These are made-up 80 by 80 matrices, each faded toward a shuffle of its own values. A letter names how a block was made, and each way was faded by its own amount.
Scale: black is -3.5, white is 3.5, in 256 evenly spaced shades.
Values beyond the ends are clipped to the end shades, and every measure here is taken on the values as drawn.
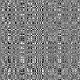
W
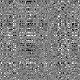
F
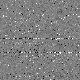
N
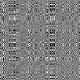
W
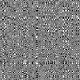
F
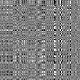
W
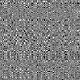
F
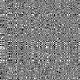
F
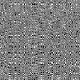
F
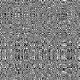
F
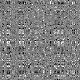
F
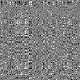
F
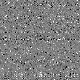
N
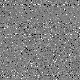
N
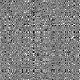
F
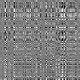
W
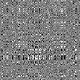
F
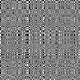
W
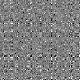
F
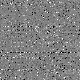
N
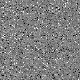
N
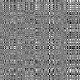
W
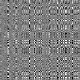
W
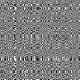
W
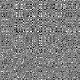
F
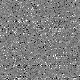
N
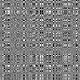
W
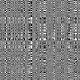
W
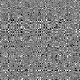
F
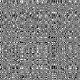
F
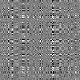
W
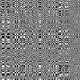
W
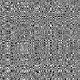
F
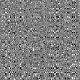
F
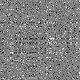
N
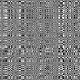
W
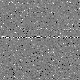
N
